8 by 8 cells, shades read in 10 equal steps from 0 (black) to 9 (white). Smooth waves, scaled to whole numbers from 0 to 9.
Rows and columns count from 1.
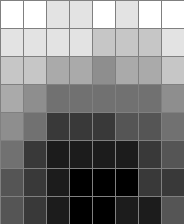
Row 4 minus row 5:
1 1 2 2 2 1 1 1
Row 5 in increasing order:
2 2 2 3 3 4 4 5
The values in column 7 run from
1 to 9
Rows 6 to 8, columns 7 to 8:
2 3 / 2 2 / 1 3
